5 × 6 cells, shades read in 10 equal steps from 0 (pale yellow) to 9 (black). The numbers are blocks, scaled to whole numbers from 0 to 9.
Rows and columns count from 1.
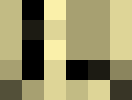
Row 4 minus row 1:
1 0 1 6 5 3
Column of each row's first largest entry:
2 2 2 2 6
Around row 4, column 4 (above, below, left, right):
3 2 1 8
